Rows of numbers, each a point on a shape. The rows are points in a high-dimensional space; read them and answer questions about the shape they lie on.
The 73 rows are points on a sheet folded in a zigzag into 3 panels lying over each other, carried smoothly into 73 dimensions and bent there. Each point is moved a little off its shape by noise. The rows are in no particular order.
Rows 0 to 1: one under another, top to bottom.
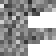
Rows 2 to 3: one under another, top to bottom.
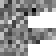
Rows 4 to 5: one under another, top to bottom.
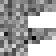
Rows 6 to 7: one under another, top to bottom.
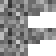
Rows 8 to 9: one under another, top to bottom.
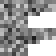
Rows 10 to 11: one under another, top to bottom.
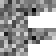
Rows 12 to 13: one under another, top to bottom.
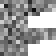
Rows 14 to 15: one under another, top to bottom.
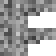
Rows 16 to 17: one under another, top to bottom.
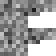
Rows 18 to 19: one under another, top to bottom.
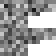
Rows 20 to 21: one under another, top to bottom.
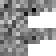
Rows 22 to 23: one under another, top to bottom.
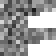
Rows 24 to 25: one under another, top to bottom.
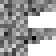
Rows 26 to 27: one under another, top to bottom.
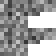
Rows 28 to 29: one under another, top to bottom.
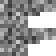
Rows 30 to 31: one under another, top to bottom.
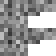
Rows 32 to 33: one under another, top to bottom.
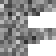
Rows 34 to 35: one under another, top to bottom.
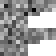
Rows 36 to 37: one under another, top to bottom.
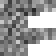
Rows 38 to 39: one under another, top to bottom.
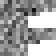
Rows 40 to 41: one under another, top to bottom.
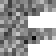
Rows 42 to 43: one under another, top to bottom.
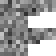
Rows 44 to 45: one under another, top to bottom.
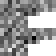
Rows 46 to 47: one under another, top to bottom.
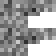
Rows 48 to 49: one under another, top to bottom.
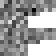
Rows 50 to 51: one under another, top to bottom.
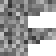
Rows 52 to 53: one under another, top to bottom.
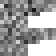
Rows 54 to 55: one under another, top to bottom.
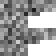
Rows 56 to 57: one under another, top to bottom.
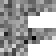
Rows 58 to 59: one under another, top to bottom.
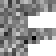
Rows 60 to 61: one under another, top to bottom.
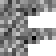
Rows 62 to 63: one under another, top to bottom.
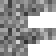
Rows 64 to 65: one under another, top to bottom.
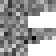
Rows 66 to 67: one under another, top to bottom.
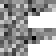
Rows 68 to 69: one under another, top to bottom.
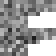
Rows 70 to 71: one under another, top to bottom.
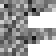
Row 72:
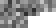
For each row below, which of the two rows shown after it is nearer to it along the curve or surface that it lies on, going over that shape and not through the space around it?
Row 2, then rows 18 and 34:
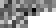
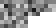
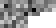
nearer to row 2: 34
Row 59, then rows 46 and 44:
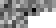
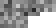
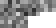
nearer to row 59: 46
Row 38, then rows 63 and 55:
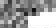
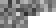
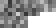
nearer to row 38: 63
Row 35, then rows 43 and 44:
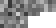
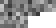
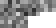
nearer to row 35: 43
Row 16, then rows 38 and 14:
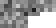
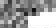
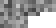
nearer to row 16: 14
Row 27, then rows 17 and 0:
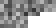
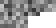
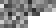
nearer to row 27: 17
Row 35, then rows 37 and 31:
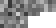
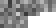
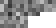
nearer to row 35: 31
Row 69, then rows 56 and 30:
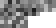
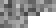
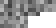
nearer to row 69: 30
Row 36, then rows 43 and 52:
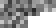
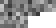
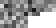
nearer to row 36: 43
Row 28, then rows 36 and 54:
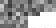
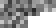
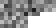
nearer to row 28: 36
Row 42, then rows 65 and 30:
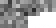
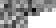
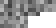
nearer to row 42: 65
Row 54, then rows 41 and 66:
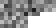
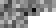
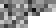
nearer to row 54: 66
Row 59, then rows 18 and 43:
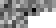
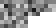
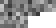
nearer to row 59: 18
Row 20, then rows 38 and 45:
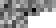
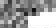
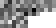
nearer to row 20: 45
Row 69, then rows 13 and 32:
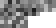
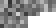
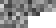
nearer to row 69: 13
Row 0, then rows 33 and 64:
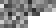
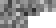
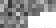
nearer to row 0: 64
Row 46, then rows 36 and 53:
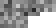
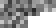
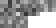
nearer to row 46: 53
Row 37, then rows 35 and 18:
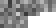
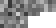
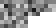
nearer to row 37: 35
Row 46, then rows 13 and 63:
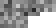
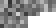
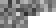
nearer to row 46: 63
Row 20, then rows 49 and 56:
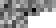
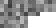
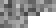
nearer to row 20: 56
